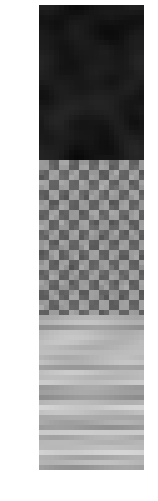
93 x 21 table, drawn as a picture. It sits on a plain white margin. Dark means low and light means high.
The table splits into 3 rows of 1 panel. Panel 1,1: very low, blotchy, faint in contrast. Panel 2,1: middling, checkered, strong in contrast. Panel 3,1: high, streaked across.
